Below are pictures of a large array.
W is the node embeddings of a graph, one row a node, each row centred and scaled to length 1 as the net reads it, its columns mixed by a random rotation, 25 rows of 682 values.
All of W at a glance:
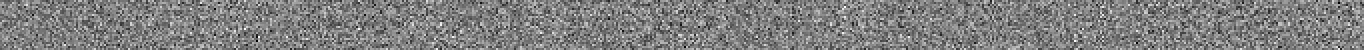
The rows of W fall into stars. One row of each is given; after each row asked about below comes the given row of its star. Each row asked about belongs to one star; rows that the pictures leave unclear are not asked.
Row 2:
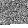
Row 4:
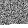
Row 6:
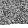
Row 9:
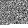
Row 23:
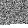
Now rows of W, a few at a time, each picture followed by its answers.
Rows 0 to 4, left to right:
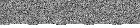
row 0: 9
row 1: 23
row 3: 23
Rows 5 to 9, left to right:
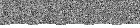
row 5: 6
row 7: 2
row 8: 23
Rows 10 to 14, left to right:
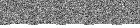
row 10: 2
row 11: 4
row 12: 9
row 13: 23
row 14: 9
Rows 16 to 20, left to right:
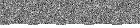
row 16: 4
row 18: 2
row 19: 6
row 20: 2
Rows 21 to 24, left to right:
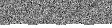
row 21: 9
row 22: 4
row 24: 2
